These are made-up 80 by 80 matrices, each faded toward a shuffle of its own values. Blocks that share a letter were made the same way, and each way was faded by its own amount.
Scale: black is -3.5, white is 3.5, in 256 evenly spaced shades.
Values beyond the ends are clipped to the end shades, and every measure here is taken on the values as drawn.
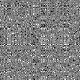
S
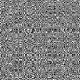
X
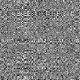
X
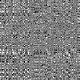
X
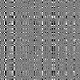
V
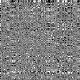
X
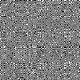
S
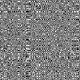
X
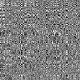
X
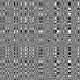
V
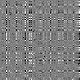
V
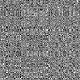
X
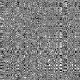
X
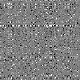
S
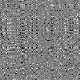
S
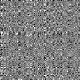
X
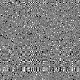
S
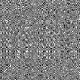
S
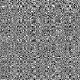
X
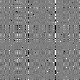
V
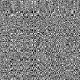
X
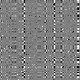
V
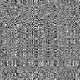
X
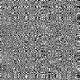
X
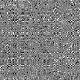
S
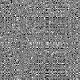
S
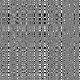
V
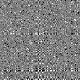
S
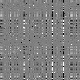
V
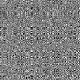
X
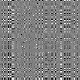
V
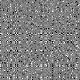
S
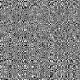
X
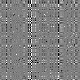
V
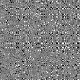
S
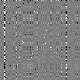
V
